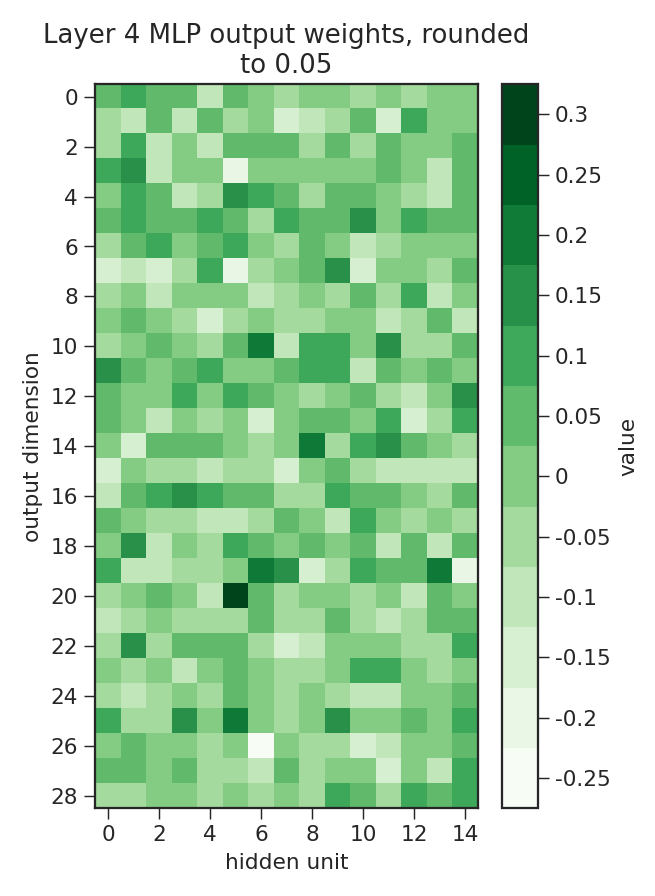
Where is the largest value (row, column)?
20 5
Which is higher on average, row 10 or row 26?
row 10
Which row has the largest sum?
5
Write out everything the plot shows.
Title: Layer 4 MLP output weights, rounded to 0.05
x-axis: hidden unit, ticks 0 2 4 6 8 10 12 14
y-axis: output dimension, ticks 0 2 4 6 8 10 12 14 16 18 20 22 24 26 28 (0 at the top)
Colour bar: value, ticks -0.25 -0.2 -0.15 -0.1 -0.05 0 0.05 0.1 0.15 0.2 0.25 0.3
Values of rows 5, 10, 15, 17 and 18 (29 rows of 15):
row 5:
0.05 0.1 0.05 0.05 0.1 0.05 -0.05 0.1 0.05 0.05 0.15 0 0.1 0.05 0.05
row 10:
-0.05 0 0.05 0 -0.05 0.05 0.2 -0.1 0.1 0.1 0 0.15 -0.05 -0.05 0.05
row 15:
-0.15 0 -0.05 -0.05 -0.1 -0.05 -0.05 -0.15 0 0.05 -0.05 -0.1 -0.1 -0.1 -0.1
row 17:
0.05 0 -0.05 -0.05 -0.1 -0.1 -0.05 0.05 0 -0.1 0.1 0 -0.05 0 -0.05
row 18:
0 0.15 -0.1 0 -0.05 0.1 0.05 0 0.05 0 0.05 -0.1 0.05 -0.1 0.05
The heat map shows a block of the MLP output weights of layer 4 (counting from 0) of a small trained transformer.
